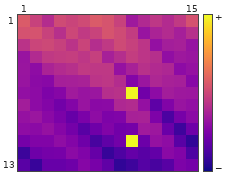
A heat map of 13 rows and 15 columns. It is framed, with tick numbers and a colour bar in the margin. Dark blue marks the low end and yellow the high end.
Histogram: skewed, a long tail of high values. Slope: up to the top. Roughest part: bottom middle. Lone odd cells: 2, each higher than its neighbours.
